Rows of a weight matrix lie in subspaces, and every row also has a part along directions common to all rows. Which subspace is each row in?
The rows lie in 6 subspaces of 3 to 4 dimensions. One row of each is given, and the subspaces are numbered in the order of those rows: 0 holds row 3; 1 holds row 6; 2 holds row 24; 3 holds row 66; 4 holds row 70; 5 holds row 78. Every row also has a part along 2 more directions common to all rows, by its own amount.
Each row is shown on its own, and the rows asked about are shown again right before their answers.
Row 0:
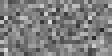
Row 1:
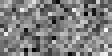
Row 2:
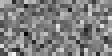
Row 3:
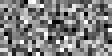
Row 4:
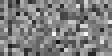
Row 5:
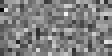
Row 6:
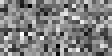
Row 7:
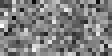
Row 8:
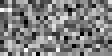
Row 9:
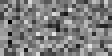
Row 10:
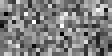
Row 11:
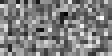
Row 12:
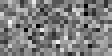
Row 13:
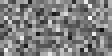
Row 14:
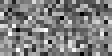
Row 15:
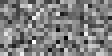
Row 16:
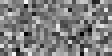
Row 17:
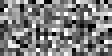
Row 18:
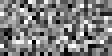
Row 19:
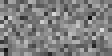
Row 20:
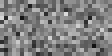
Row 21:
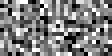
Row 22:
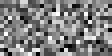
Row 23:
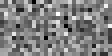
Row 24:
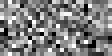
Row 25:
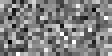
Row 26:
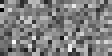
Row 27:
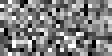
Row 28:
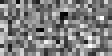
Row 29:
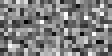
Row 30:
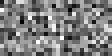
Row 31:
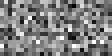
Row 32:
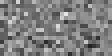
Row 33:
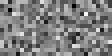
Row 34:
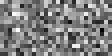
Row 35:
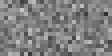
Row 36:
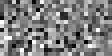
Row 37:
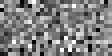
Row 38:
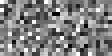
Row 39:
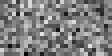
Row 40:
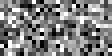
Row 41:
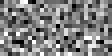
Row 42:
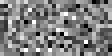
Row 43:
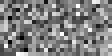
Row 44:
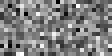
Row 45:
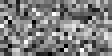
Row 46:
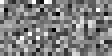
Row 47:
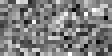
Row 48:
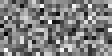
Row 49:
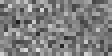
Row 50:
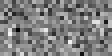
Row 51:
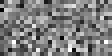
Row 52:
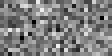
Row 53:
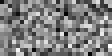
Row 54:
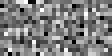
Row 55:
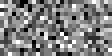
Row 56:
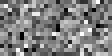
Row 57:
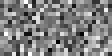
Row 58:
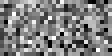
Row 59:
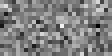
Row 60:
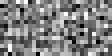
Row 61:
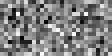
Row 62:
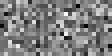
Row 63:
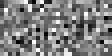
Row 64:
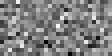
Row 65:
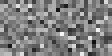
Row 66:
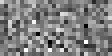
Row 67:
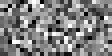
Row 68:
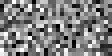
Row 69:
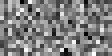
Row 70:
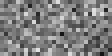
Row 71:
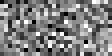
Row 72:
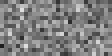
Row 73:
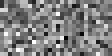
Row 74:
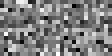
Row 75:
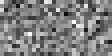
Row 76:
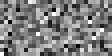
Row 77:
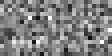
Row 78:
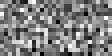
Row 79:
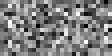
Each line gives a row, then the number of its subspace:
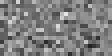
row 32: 1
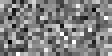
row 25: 3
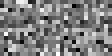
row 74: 1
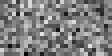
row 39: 3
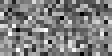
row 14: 5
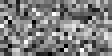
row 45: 0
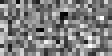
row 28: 1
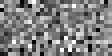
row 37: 2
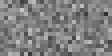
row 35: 5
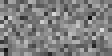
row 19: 0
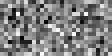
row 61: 3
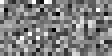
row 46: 2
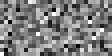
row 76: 0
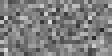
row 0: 0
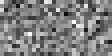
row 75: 2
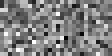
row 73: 5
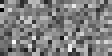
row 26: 2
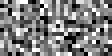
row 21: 5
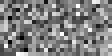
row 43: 3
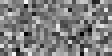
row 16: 4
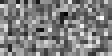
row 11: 1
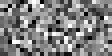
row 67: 1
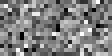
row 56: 4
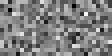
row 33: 5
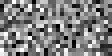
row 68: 3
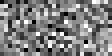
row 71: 3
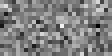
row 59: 4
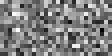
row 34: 5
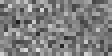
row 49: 3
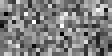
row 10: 4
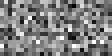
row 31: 5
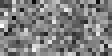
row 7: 4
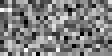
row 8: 5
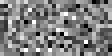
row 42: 3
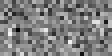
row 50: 5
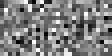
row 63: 2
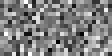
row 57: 4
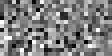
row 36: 1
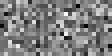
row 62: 4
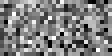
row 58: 3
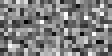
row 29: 1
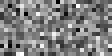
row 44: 3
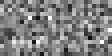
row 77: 5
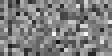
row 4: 0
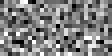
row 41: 1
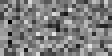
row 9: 0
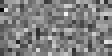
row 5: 2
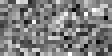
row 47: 4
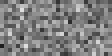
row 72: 0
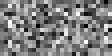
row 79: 4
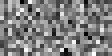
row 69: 0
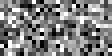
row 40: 3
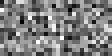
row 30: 5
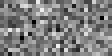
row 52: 1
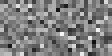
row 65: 2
